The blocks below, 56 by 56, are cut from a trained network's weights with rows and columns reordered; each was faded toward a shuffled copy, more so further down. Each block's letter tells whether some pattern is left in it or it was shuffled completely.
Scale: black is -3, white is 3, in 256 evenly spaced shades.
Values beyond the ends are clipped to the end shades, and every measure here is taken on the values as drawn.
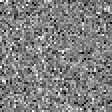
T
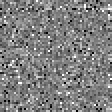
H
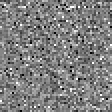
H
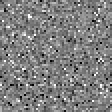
H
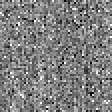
H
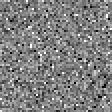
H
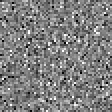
H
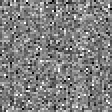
H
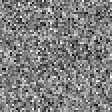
H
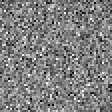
T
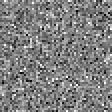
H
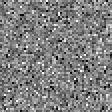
T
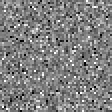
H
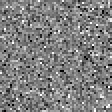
T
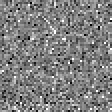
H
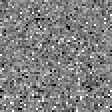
H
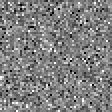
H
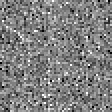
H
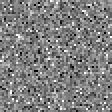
T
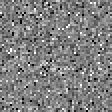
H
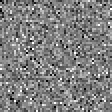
T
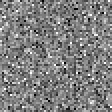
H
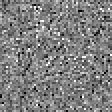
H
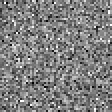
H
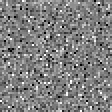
T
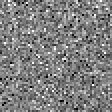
T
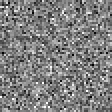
T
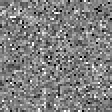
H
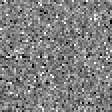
H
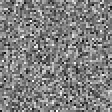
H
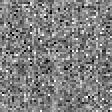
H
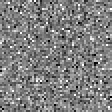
T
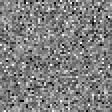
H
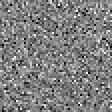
T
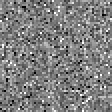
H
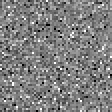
H
